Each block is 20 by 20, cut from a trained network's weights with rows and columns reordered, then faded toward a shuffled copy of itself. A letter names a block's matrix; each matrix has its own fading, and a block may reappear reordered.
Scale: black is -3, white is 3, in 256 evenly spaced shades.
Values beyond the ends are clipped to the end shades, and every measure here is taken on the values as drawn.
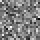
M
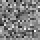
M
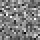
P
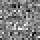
P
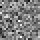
P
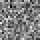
M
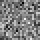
M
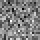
M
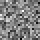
M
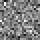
M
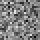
M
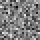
M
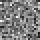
P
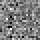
P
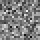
M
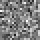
M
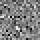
P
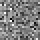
P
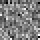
P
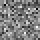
M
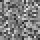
M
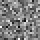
M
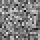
M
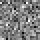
P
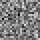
M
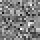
M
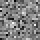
P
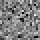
P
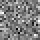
P
